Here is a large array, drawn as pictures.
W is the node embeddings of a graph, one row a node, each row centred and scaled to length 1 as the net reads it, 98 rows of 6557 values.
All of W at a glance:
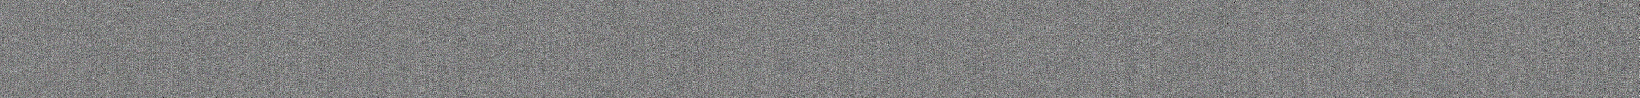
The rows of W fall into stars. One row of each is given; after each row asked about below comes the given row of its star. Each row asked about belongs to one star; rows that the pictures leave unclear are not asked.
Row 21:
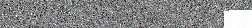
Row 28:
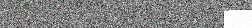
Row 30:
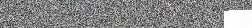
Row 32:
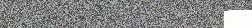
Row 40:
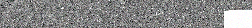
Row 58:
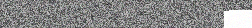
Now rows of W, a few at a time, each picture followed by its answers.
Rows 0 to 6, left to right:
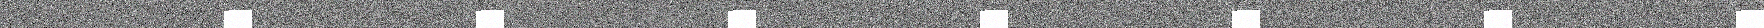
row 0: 30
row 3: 28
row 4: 28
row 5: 21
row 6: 28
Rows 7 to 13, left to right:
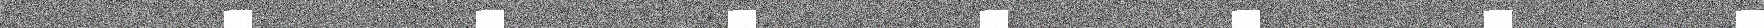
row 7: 30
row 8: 30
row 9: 40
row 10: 30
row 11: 32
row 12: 21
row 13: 28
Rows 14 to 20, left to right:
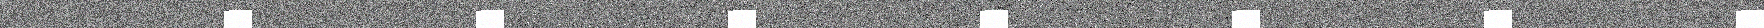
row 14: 58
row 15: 30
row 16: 21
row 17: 58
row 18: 40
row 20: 32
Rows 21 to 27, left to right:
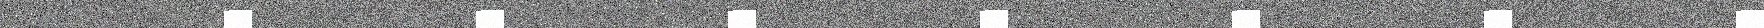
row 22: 32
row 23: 40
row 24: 21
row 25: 30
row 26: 28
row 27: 28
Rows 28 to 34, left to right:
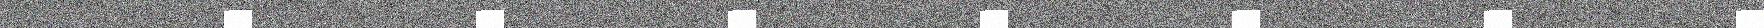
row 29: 28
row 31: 28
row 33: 32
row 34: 28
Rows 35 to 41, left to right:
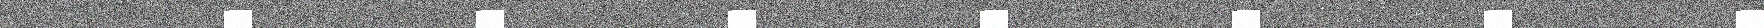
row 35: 21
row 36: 30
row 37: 32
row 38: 21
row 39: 21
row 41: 58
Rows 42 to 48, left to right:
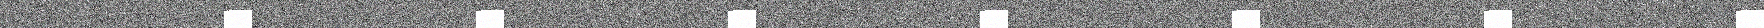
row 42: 32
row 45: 58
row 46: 40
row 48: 30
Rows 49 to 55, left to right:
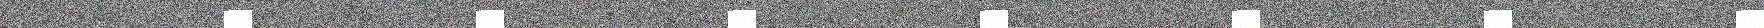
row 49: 32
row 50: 32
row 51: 28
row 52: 40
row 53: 58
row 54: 28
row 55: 21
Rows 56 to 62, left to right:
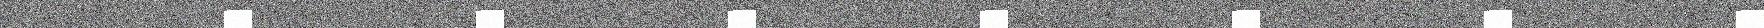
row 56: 32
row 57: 28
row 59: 40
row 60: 58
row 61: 32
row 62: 30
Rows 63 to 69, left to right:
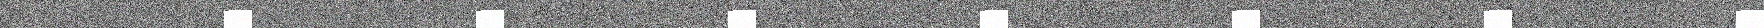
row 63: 58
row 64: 40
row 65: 32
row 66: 58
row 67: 40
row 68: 58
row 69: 58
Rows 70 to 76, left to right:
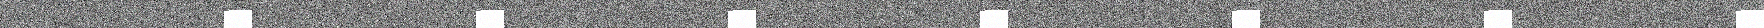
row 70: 58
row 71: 21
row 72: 21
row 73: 58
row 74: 28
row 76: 28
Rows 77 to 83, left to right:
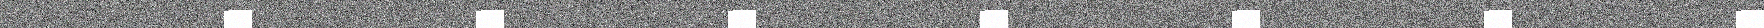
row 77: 32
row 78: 32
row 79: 21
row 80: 32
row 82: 28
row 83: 32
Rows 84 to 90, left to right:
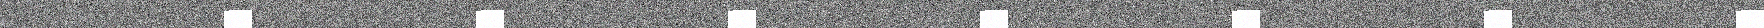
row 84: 28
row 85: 58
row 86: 28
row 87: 58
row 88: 21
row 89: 28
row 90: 21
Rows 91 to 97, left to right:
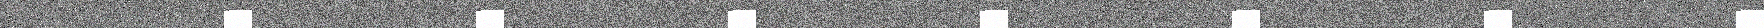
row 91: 40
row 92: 30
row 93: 30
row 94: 21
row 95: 32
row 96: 40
